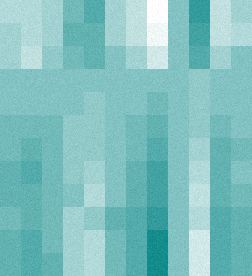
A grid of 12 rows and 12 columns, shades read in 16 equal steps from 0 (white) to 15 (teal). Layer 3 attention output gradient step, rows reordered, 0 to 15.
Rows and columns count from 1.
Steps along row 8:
up down down down up up up down down up down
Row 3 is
6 4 7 9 10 8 6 3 8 11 6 8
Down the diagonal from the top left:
5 5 7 8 7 8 9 12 8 5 11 10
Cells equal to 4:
6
